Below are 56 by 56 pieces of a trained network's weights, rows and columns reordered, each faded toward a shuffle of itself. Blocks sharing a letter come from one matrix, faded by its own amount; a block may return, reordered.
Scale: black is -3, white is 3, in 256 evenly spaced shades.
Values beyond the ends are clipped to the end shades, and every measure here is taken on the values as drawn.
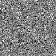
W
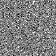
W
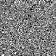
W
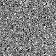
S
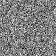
S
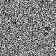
S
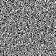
S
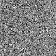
S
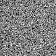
S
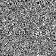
S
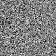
S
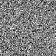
S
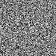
S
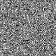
W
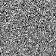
W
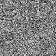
S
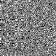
W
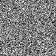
S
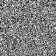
S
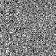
W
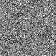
S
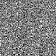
W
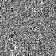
W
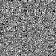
W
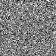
S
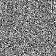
S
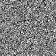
S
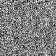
S
